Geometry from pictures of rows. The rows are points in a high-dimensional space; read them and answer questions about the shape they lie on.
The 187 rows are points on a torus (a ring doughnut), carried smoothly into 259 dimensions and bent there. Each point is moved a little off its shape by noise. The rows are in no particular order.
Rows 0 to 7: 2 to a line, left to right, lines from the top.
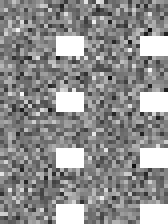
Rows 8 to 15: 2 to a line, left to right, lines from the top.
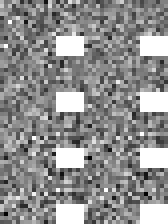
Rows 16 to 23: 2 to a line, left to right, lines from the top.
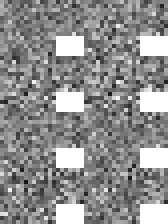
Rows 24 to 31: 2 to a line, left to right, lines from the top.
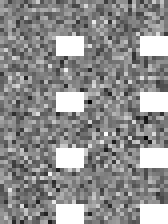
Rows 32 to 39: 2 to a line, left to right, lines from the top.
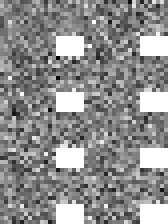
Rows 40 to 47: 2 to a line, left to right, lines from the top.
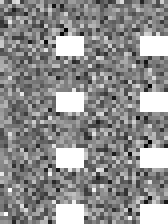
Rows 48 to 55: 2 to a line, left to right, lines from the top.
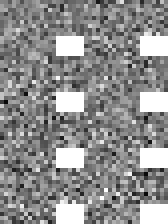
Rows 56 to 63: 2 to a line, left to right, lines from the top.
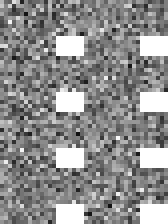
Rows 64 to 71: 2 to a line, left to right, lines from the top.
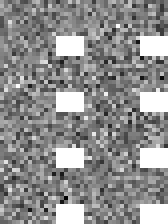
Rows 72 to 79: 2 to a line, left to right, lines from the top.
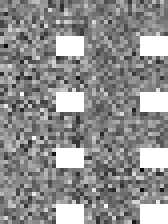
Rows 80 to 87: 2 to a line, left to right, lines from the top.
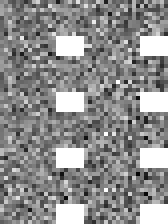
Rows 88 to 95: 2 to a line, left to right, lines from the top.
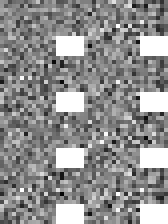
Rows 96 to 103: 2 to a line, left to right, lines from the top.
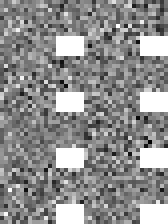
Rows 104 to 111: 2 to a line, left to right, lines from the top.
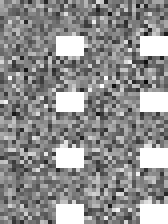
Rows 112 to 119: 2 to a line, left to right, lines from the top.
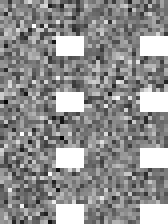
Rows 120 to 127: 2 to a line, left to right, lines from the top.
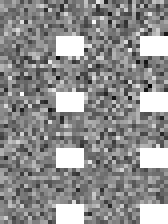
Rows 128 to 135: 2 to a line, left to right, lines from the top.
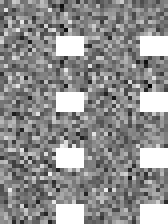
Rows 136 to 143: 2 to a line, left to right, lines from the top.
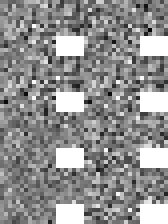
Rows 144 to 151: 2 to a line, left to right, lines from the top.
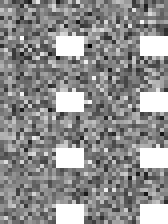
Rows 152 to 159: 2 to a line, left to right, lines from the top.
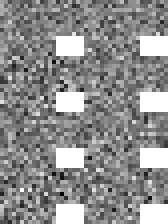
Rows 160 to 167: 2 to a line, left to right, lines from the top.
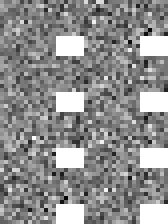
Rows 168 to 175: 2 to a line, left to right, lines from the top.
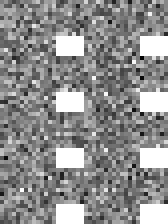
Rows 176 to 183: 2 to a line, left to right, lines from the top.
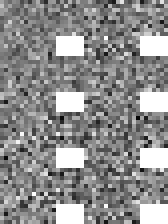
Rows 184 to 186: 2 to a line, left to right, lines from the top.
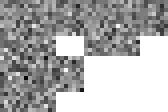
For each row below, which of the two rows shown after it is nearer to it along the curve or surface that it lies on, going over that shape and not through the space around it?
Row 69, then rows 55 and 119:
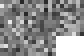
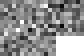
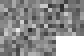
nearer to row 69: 119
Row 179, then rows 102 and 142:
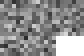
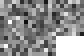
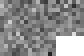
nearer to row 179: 142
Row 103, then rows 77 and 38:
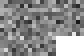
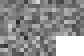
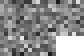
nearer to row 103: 77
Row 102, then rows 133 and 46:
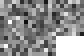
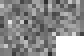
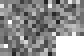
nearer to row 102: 46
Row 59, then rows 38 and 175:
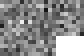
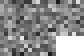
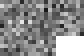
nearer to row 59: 175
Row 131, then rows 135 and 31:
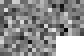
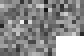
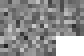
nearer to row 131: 135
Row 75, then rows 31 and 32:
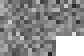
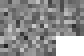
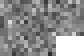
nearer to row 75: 32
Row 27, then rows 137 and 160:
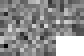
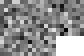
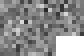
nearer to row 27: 160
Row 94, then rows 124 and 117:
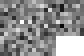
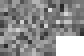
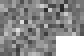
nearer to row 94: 124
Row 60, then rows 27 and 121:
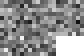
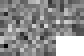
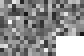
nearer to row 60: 27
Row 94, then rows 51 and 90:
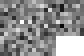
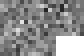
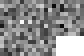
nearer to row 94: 90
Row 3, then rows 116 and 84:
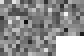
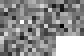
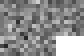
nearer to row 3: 116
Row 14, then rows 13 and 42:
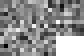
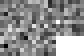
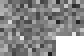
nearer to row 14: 13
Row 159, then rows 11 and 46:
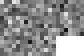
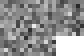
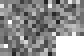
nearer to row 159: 46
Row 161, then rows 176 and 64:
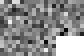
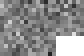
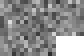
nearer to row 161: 176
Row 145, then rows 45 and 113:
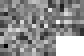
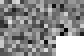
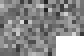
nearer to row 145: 113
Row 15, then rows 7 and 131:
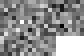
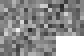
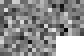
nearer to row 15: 131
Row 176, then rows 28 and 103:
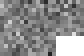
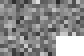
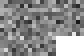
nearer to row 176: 103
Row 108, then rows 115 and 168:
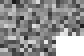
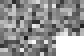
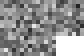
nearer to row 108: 115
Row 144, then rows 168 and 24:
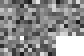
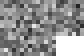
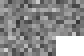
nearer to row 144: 168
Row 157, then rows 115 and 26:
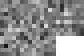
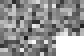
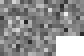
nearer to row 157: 26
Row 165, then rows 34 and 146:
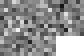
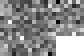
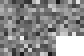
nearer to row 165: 34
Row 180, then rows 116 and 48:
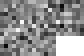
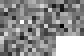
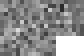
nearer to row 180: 116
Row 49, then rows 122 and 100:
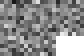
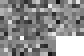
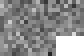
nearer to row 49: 122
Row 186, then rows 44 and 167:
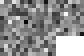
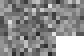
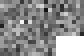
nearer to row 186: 167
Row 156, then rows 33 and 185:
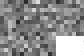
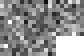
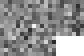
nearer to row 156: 185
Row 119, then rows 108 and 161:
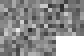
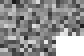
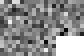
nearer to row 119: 161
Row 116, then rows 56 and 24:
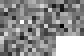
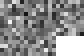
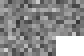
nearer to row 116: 56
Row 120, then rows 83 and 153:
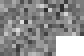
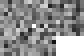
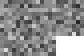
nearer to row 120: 83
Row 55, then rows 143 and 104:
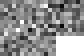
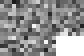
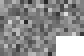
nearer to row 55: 104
